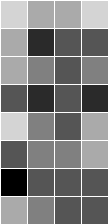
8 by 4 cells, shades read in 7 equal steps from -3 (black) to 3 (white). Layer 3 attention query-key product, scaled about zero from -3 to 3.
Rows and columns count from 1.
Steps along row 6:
up same up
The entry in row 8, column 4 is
-1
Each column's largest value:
2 1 1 2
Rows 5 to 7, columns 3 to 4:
-1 1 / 0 1 / -1 -1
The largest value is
2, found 3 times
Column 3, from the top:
1 -1 -1 -1 -1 0 -1 -1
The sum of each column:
2 -4 -5 -1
